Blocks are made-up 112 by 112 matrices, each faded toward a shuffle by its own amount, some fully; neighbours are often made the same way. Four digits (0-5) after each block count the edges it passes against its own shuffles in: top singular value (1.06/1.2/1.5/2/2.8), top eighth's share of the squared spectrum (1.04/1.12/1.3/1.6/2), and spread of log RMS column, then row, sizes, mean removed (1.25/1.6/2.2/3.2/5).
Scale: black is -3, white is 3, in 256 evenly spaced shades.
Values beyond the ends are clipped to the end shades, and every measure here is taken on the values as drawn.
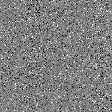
3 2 1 1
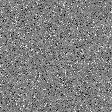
1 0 0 0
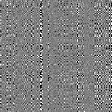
5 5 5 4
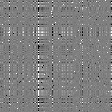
5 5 3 2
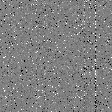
4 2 1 1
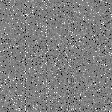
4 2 1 0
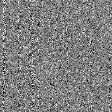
1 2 3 0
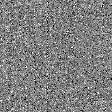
1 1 2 0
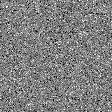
0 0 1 0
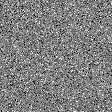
0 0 0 0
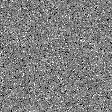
0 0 1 0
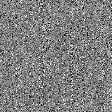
1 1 3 0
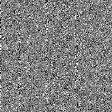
1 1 3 0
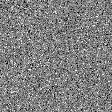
0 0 1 0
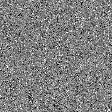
0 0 2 0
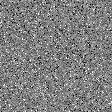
0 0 0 0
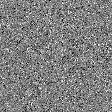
0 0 1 0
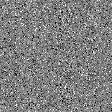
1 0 2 0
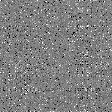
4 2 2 1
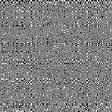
5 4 3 3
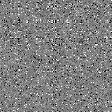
4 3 2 2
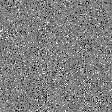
3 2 1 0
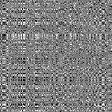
5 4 4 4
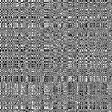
5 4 4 4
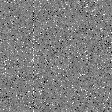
3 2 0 0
